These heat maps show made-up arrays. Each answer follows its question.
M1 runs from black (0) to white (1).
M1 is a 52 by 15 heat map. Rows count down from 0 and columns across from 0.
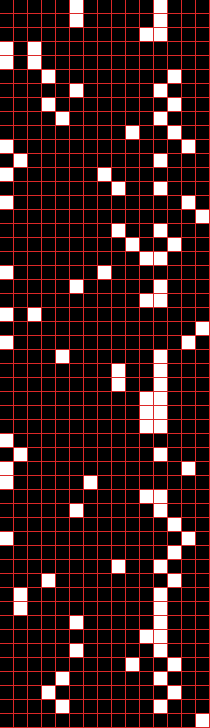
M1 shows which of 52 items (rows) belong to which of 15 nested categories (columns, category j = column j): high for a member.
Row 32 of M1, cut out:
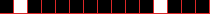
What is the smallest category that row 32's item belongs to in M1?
1
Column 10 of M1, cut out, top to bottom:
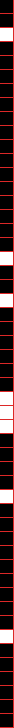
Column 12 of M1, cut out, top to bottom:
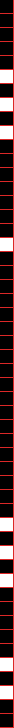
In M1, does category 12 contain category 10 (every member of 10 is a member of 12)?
no
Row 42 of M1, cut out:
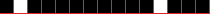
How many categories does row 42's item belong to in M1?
2
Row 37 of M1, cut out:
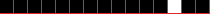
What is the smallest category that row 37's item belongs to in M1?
12
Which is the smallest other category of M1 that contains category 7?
0
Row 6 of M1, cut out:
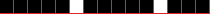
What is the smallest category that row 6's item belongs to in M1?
5
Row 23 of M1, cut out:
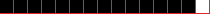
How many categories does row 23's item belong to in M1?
1
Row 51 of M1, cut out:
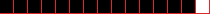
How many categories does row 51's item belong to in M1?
1
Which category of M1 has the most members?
11
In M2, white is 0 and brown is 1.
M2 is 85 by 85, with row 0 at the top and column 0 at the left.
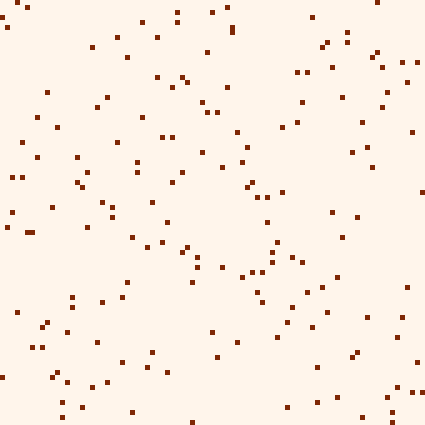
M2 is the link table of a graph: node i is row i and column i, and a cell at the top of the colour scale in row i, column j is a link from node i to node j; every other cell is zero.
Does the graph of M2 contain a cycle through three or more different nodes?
yes
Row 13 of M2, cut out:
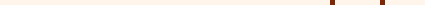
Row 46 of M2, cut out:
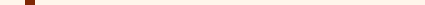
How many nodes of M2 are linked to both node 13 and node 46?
0
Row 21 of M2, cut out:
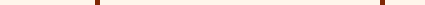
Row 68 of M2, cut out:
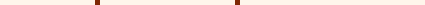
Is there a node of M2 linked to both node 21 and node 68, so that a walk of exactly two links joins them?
yes
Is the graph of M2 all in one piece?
yes
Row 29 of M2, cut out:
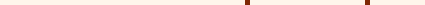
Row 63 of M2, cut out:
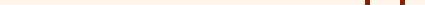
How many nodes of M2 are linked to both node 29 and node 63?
1
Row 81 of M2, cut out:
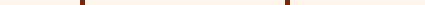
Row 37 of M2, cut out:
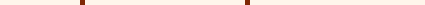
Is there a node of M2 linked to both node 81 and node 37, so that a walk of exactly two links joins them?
yes
